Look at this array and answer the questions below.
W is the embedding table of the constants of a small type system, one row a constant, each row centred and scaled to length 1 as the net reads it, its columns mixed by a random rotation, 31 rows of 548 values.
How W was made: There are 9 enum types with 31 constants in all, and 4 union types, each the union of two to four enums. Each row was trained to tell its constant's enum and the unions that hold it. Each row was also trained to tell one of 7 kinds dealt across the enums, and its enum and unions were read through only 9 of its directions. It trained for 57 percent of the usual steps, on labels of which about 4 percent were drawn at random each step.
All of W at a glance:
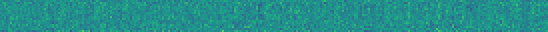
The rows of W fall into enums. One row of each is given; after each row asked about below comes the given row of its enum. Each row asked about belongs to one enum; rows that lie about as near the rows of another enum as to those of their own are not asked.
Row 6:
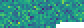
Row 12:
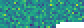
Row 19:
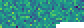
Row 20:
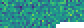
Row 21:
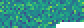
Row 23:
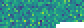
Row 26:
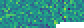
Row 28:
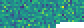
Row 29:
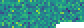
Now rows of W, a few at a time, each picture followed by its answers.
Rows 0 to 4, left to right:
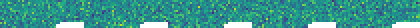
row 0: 23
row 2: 19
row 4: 6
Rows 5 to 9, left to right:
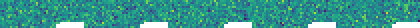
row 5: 26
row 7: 23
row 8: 6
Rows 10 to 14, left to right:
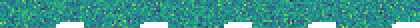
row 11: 28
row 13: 23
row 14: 19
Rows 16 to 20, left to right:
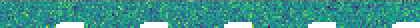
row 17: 6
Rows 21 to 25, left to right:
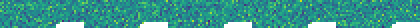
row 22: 29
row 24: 21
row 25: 29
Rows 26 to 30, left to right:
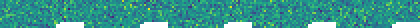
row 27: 21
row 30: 26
